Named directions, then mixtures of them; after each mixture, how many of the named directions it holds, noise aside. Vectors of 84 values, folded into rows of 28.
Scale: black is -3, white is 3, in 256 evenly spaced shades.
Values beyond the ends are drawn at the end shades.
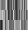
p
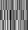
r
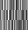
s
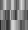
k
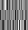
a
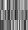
three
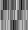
two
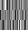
one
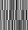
one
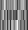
two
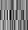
two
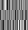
one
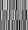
three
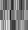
two
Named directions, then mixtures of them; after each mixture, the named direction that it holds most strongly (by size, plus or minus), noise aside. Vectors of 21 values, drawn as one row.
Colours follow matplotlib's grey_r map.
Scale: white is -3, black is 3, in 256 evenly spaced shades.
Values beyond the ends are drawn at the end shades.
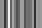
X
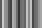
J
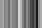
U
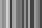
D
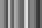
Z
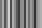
X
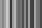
D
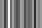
X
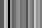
X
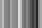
U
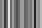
X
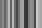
X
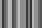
J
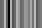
X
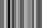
X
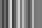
J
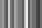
Z
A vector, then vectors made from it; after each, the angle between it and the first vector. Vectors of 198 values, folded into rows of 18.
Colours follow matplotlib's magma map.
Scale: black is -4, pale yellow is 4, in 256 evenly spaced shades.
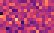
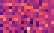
partly aligned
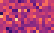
nearly parallel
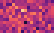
orthogonal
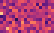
nearly opposite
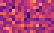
partly opposed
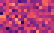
nearly parallel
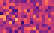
nearly parallel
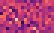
nearly parallel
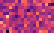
orthogonal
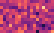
orthogonal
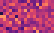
nearly parallel
